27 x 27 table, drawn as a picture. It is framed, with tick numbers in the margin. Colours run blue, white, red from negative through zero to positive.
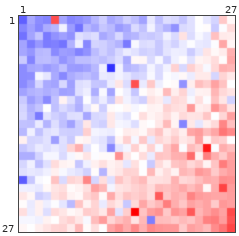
Mirror symmetry: none. Ninth with the highest average: bottom right. Histogram: bell-shaped. Slope: up to the bottom right. Ninth with the lowest average: top left. Grain: fine.
